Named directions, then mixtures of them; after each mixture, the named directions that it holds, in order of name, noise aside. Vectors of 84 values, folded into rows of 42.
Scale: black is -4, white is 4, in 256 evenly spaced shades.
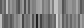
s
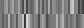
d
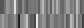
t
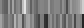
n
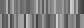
d, s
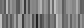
s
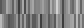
d, s, t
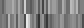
d, n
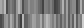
n, s, t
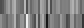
d, n, t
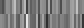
d, n, t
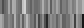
n, t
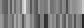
n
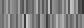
d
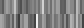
t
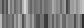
n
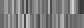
d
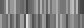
d, s, t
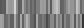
n, s, t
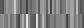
d, t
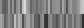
n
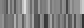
n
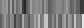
n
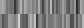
t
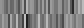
d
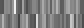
t
